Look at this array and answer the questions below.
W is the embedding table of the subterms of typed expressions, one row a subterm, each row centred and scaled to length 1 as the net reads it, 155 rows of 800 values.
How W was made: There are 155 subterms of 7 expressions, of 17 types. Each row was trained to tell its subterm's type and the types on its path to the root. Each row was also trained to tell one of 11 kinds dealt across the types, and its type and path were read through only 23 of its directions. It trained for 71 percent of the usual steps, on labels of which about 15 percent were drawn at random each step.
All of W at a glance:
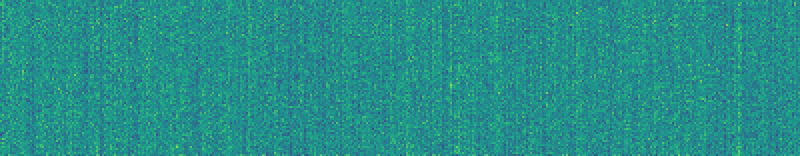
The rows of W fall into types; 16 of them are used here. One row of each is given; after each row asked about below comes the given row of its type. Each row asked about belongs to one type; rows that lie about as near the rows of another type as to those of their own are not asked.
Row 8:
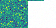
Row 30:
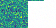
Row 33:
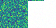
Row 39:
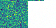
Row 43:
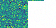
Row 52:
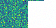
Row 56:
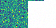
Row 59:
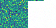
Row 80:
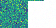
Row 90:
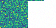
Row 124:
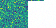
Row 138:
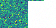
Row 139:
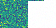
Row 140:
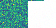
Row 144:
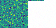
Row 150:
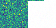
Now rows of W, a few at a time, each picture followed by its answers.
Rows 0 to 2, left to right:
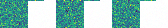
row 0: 150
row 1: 52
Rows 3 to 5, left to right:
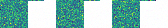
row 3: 59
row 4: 39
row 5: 59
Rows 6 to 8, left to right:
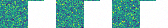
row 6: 8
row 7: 56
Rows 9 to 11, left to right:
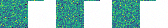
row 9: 80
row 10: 124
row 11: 80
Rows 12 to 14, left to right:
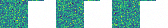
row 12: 52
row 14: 150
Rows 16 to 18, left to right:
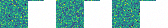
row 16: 30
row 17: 124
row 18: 90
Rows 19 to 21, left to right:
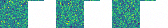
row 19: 52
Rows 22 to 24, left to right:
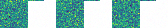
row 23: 39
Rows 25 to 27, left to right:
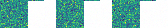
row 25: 59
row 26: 33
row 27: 124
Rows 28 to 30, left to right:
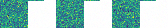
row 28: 59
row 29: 80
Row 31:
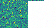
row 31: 59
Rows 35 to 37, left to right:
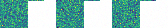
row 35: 80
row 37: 52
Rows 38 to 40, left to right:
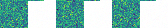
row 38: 8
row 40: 39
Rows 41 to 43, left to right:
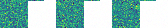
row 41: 139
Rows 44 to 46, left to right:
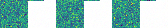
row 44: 90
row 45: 124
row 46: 56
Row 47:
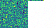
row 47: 150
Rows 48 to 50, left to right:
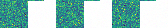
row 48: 150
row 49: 140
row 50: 59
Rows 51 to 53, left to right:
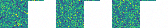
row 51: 8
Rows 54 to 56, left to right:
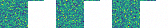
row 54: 39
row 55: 43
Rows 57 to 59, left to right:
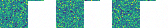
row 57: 8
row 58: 139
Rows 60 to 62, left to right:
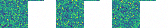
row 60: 39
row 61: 30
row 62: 59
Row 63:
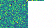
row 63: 124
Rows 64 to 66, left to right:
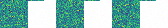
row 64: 43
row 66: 33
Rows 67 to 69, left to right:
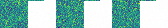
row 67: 80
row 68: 90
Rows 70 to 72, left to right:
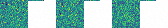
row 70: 150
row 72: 140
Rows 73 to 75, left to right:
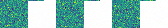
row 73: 52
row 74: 56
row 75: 144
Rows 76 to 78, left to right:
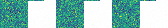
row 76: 39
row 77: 90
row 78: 52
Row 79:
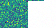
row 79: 56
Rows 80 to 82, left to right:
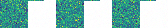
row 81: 59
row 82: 140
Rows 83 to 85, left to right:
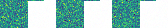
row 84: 150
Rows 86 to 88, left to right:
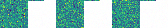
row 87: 150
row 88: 59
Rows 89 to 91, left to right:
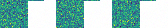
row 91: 39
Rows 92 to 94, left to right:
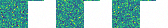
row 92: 8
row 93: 43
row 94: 139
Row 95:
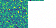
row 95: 30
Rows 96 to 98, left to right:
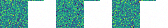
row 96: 80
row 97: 39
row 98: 90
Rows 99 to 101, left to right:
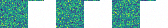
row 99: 150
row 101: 52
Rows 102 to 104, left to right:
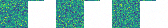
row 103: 33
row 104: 124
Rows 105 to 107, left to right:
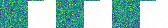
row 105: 30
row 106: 138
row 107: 8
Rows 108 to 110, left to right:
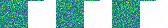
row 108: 43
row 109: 140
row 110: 150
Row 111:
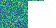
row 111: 140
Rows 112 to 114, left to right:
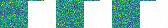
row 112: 90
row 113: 124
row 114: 124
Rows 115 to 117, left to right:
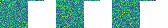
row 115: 150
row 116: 140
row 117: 124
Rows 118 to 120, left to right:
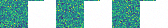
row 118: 140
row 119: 33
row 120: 124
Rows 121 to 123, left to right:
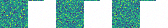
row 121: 144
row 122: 59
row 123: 90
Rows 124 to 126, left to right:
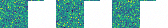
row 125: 52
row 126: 144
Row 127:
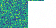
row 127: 138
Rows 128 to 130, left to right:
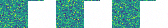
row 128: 39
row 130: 30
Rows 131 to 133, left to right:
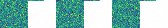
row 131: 80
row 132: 144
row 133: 8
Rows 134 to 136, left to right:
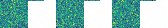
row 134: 140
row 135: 144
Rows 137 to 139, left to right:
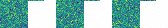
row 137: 140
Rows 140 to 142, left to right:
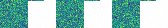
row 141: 56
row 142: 139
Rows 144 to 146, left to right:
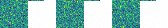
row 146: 30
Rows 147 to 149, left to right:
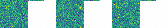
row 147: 140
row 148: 8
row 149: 139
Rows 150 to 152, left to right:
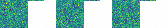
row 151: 139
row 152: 33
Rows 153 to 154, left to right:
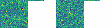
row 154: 80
